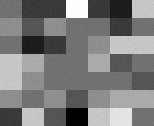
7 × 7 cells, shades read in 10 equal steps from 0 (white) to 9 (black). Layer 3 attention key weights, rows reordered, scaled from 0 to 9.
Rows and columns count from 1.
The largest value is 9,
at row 7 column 4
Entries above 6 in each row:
4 1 2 0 0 0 2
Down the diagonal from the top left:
5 6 7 5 5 3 5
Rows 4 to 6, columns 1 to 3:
2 3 5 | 2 4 5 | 4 5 4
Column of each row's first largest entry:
6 6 2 6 7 4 4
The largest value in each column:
7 8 7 9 7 8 6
